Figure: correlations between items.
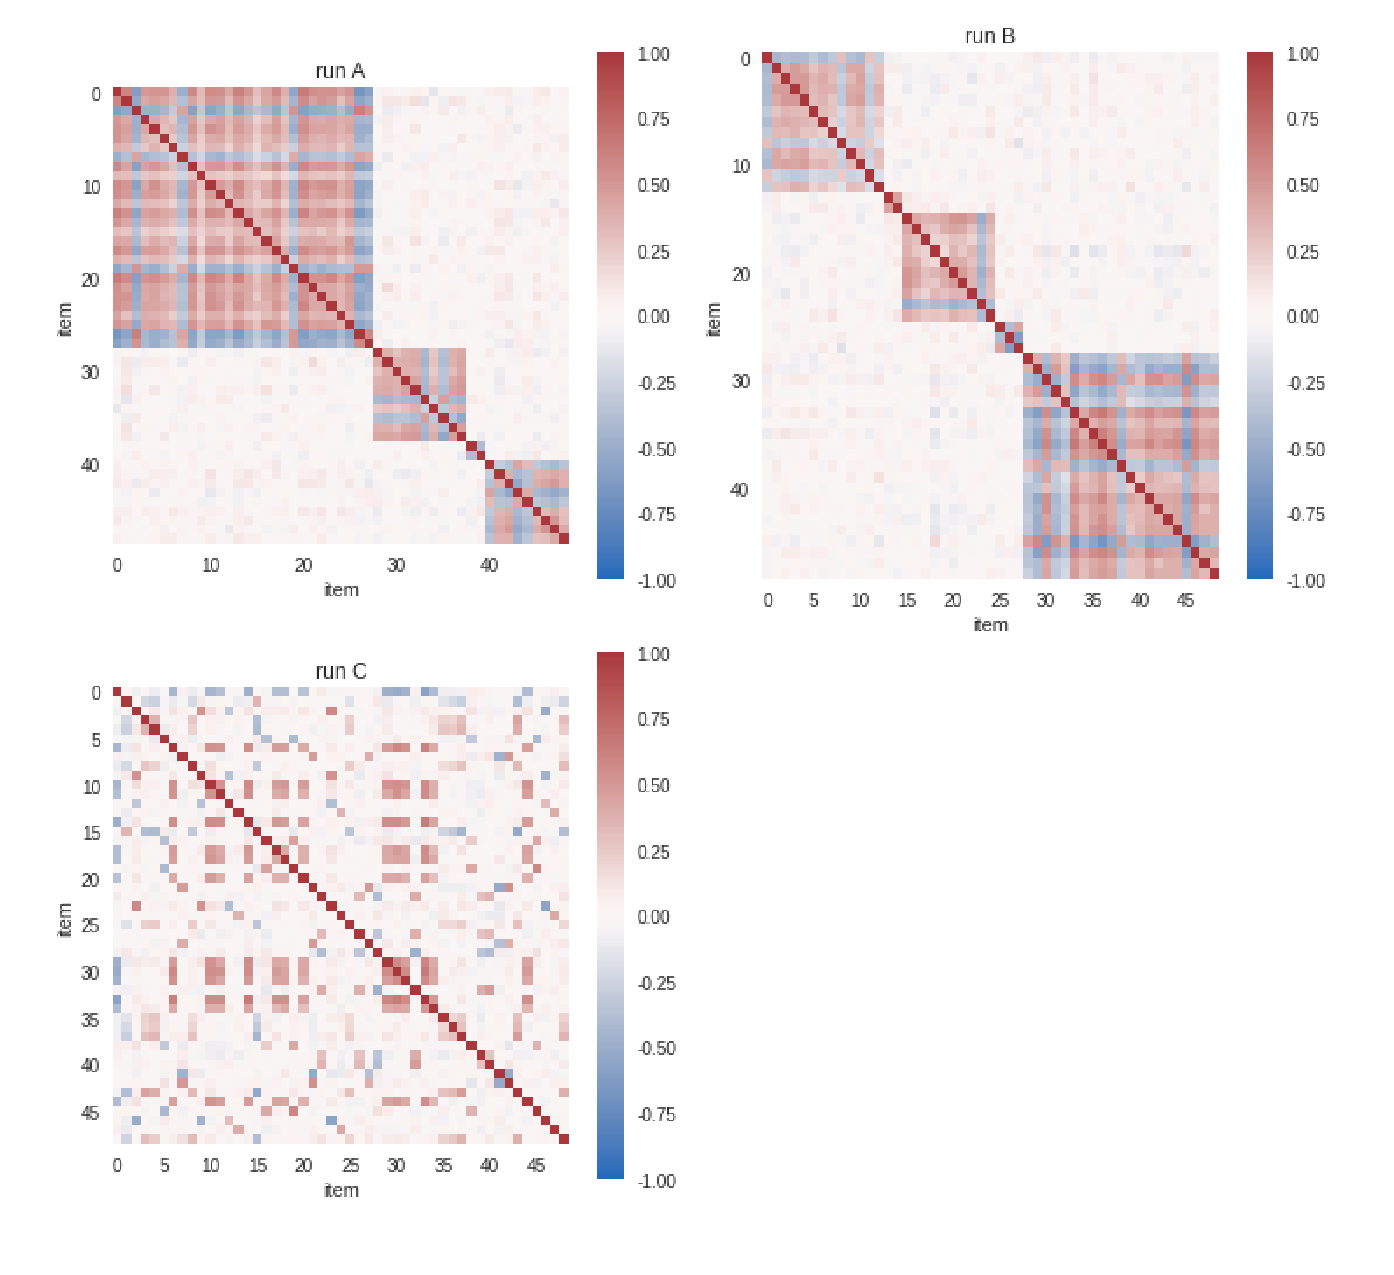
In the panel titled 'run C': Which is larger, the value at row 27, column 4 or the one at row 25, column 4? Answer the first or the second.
the second
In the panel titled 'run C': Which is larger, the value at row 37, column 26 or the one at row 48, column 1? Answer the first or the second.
the first
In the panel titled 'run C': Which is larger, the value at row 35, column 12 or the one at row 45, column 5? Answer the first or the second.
the first
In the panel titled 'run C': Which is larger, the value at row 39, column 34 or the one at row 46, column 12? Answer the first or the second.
the second
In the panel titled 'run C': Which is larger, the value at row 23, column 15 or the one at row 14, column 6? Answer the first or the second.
the second
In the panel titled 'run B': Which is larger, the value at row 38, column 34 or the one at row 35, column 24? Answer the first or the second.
the second
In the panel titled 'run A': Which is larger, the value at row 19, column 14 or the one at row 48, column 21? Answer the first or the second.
the second
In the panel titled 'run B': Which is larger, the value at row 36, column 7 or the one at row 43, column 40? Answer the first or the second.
the second
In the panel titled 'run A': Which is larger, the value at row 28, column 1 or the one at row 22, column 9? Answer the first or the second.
the second
